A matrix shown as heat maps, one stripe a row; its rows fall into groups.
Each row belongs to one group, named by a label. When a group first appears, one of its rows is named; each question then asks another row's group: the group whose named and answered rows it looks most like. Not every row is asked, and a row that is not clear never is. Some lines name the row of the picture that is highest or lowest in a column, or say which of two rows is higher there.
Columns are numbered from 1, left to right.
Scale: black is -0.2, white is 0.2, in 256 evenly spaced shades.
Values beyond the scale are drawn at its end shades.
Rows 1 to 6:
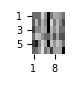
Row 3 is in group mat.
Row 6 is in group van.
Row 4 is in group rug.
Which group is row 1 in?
mat
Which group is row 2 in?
mat
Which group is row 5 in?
mat
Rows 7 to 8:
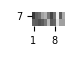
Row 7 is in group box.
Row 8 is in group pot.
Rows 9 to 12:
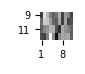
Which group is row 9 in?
rug
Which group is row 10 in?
rug
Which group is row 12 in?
mat
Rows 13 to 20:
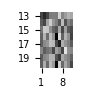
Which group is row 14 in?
van
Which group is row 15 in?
rug
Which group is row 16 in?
mat
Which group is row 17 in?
van
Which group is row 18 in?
pot
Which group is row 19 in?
van
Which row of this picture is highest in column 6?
18
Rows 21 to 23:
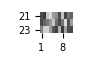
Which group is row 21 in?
van
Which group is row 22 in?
box
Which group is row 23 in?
rug
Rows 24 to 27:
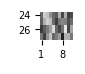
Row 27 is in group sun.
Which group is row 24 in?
rug
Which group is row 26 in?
box
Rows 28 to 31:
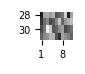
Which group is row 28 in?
box
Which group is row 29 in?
pot
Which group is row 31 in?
van
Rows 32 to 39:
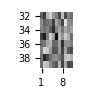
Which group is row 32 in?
van
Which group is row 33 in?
pot
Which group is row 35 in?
mat
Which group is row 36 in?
sun
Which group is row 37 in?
rug
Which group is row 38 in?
pot
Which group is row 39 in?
rug
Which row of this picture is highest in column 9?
33
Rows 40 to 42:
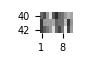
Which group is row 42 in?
box
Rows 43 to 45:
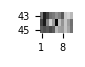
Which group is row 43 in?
pot
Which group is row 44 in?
mat
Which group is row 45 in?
pot
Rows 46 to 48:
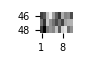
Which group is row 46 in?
van
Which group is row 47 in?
sun
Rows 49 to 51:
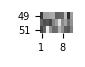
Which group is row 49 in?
box
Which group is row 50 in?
pot
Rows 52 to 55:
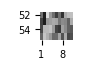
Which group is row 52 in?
sun
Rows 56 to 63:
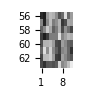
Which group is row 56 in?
box
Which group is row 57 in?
sun
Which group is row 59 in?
pot
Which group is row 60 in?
van
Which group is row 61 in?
van
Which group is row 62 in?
van
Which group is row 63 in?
pot
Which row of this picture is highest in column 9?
56
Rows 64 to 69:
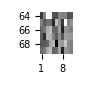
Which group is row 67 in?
sun
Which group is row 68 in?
mat
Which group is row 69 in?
sun
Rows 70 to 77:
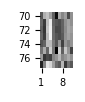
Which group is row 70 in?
rug
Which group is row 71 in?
sun
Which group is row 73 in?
sun
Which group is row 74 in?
sun
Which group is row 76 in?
pot
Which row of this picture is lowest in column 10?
70
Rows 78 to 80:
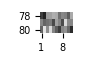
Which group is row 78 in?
box
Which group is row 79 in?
pot
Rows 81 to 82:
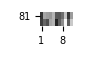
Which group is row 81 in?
box
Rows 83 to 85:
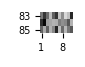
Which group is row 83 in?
mat
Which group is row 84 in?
box
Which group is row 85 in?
mat
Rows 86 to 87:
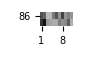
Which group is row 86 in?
sun
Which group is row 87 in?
box
